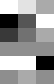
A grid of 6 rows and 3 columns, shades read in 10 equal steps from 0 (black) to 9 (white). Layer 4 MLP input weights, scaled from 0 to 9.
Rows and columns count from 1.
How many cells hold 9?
4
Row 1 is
9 8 6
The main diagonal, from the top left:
9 3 6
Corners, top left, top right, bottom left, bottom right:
9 6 5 5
